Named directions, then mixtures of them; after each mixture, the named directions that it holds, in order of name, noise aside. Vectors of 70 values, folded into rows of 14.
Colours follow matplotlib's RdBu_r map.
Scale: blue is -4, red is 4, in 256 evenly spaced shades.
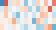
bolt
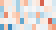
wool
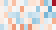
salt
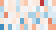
salt, wool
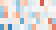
wool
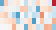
bolt, salt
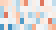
wool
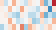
salt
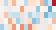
salt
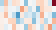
bolt, salt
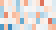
wool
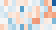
salt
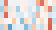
bolt, wool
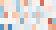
wool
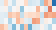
salt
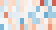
salt, wool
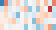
bolt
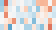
bolt, wool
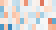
wool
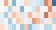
salt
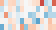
salt, wool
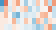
bolt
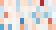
salt, wool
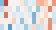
bolt, wool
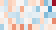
salt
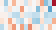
salt
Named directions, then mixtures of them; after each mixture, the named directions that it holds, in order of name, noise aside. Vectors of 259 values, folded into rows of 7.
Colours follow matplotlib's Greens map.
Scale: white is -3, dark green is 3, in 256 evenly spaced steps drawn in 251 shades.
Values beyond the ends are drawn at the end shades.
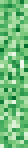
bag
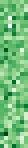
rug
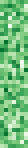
bag, rug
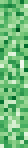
bag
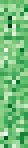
rug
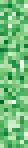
bag, rug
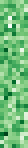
rug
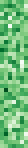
bag, rug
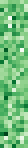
rug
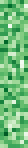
bag, rug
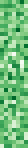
bag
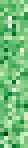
rug
